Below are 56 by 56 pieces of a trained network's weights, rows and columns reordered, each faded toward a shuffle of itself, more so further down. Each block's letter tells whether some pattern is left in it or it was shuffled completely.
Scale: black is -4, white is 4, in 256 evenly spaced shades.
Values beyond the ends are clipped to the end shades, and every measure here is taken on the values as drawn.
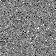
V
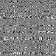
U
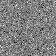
V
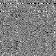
U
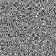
U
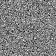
V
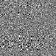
U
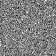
V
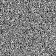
V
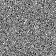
V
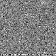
U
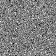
V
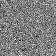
V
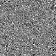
U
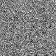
U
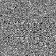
U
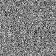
U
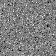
V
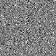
U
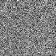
U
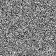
V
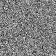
V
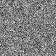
V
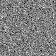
V
